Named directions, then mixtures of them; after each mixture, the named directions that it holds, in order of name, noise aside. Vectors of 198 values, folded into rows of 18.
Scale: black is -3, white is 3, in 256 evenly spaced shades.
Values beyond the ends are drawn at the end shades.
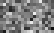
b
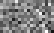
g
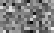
b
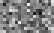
b, g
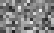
b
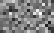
b, g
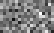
g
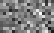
b, g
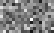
b, g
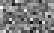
b, g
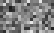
b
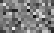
b, g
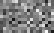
g
